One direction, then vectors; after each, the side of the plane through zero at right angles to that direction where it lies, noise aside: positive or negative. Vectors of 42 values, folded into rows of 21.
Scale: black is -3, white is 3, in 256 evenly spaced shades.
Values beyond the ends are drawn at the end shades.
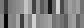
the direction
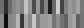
positive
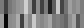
positive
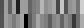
negative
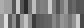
negative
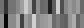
positive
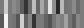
negative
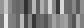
negative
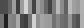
positive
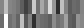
negative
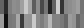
positive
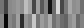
positive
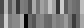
negative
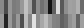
positive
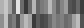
negative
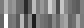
negative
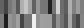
positive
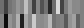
positive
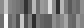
negative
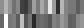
negative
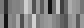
positive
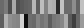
negative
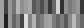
positive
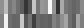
negative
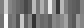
negative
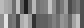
negative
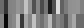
positive
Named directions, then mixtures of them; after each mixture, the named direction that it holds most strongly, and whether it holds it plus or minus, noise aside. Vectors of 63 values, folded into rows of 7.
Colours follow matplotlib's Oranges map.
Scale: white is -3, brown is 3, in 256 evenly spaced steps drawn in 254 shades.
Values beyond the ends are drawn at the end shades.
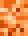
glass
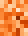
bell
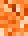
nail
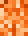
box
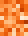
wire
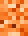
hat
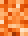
hat, minus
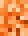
bell, plus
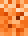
bell, plus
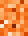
hat, plus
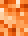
box, plus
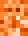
bell, minus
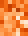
bell, minus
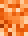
box, minus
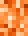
glass, plus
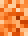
bell, plus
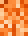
box, plus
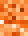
hat, minus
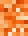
glass, minus
